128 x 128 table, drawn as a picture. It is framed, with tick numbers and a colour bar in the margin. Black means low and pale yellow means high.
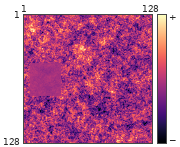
In the middle left lies a patch that is calmer than the rest. No regular stripes run through it. The top left is the ninth with the highest average. The texture is blotchy. The middle left is the calmest part.
